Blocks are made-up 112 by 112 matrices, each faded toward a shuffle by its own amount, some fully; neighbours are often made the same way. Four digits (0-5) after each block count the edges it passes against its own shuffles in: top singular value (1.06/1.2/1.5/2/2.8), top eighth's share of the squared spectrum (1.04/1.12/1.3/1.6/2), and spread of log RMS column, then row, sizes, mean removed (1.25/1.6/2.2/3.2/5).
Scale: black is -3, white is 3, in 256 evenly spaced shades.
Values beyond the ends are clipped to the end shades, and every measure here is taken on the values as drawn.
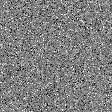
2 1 0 0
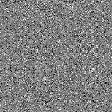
4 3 2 1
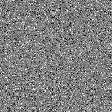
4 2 1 1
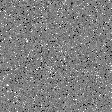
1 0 0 0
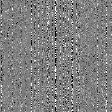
3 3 4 0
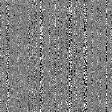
2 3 5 0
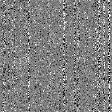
2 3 4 0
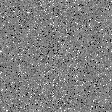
1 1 1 0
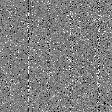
2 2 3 0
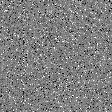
0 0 0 0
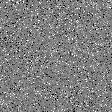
0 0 0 0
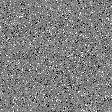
0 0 0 0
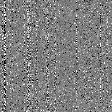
2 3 4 0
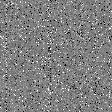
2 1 2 0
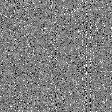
2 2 2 0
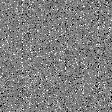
1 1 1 0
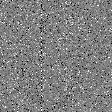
2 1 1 0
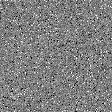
2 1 1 0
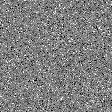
1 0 0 0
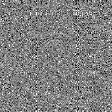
4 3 3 1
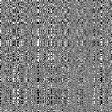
5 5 4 3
